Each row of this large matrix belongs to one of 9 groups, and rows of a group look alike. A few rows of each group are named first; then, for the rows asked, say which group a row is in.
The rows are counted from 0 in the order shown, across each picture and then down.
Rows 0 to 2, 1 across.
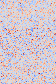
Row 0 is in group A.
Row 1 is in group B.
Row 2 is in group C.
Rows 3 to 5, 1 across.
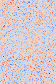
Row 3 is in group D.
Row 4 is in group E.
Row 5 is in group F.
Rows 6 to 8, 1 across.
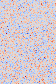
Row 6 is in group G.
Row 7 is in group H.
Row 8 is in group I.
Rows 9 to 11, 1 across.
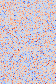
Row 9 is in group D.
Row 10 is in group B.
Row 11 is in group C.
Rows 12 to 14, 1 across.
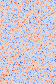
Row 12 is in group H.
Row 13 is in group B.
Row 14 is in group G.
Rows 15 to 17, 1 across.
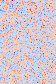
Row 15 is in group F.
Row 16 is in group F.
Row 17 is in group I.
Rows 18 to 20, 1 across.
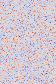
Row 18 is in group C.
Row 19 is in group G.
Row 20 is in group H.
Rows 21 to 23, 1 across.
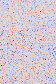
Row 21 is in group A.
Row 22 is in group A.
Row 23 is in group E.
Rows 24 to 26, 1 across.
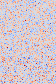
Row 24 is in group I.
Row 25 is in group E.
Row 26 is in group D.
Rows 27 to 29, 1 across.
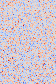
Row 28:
G
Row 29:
B
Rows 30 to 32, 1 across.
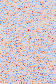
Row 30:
G
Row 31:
H
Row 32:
H
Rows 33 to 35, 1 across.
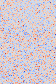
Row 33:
B
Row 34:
C
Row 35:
B
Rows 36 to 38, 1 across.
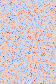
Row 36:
C
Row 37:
F
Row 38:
F
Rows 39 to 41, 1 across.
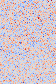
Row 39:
D
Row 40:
G
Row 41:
B
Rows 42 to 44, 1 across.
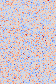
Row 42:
B
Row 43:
B
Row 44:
B
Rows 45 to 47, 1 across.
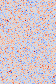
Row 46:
H
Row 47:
A
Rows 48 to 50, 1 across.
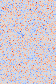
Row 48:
F
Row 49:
A
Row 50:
G
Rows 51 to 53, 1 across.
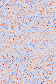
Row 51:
A
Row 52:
G
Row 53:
F
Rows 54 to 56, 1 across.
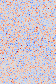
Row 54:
B
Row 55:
H
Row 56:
A
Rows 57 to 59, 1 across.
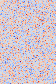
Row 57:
D
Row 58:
B
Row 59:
I
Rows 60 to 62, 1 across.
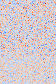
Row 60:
E
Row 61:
C
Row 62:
E
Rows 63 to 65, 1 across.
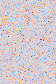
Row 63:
E
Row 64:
A
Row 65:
C
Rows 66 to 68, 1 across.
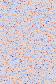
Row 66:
F
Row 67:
H
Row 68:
F
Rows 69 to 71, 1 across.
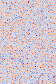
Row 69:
H
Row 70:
D
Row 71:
A
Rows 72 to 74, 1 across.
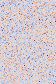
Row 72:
C
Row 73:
F
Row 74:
D
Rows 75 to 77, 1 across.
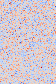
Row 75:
C
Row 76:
G
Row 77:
H
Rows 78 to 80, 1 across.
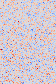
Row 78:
B
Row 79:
A
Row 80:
B
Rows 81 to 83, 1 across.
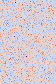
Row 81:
H
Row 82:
B
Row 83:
E
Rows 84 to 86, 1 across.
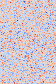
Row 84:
D
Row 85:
C
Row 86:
F
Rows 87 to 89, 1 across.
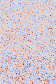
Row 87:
C
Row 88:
D
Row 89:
H
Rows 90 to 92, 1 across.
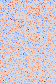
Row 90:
B
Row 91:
B
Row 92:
E
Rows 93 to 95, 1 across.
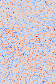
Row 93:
A
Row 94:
B
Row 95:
F
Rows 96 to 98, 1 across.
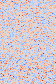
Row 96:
B
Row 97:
F
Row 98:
C
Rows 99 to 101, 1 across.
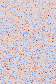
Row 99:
I
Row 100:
H
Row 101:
C
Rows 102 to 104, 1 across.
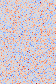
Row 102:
I
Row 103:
G
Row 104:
C
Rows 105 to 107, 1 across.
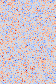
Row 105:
B
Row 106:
H
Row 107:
E
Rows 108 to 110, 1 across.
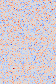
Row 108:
B
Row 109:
A
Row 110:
A
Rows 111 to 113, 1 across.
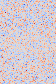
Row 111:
H
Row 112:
G
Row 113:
E
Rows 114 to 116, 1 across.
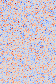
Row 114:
B
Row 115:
A
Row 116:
A
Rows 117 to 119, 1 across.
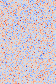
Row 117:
H
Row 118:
F
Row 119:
I
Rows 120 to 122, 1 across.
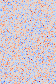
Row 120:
F
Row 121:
I
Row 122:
D
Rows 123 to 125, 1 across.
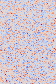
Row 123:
H
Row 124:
H
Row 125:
H
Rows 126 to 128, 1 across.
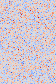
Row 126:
C
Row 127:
B
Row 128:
A
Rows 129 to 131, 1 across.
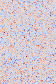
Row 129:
D
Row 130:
D
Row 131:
E
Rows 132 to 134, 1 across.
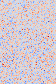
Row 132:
E
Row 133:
F
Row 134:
F
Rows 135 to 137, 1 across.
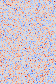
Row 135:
B
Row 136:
I
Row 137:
I
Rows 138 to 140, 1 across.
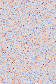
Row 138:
B
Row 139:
E
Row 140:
A
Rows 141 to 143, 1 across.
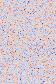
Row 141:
D
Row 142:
A
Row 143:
F
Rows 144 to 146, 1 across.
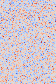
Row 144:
C
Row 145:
F
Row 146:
H
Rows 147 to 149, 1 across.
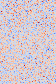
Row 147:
H
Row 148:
E
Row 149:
D
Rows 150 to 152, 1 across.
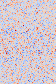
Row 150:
B
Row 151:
H
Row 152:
F
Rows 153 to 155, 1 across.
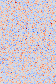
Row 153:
H
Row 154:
E
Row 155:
A
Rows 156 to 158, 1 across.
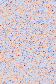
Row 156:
H
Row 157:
I
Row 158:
D
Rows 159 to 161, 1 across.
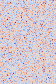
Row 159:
E
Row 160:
D
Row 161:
E
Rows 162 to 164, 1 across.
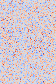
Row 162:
C
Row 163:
F
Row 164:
F
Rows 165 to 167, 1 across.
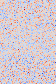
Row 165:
D
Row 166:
B
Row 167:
C
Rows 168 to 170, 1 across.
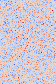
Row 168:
H
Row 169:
H
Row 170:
B
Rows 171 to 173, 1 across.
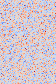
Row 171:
C
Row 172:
E
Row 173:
C
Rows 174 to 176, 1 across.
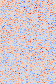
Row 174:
D
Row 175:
D
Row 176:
I
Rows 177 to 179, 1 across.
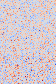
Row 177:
G
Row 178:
I
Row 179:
I
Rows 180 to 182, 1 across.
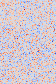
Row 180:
D
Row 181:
B
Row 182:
C
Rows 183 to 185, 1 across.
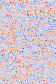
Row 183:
A
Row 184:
D
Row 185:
H
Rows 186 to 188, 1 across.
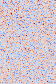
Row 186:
H
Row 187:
G
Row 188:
H
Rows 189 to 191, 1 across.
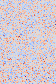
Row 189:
C
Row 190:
G
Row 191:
E
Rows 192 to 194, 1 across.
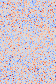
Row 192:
A
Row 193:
I
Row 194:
C
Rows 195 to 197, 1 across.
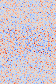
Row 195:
G
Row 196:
H
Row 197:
F
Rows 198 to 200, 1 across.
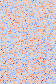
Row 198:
I
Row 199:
E
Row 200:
E
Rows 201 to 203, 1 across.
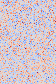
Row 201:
H
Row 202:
I
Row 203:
E
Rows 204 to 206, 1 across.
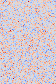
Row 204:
B
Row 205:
E
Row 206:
C
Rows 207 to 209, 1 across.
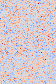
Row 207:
I
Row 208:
H
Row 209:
E
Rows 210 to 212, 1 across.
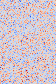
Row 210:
G
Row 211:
E
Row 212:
E
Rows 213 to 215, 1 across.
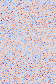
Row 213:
C
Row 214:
F
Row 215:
I
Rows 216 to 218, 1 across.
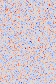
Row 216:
I
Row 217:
I
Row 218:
H
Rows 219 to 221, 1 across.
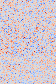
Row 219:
B
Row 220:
H
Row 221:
G
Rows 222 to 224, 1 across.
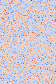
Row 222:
C
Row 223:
G
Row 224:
G
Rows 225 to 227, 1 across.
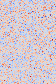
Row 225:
C
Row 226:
D
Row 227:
F
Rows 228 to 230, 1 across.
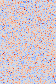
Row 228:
D
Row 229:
F
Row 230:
A
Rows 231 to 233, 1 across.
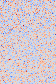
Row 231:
B
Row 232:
C
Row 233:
E
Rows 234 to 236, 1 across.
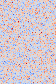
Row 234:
B
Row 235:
G
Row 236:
G
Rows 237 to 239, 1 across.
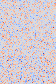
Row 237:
G
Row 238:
F
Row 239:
F
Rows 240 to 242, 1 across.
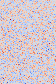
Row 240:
C
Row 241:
E
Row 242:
G
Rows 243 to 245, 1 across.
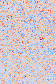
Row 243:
A
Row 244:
A
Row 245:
I
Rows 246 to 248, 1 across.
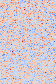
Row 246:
D
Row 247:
A
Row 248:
C
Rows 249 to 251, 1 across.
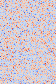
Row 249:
I
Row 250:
G
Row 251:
G
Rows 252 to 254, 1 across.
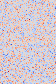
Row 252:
I
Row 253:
A
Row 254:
B
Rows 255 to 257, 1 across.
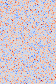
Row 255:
H
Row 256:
A
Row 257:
H
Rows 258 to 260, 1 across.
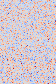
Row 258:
C
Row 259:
H
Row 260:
A
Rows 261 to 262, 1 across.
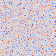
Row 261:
C
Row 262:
H
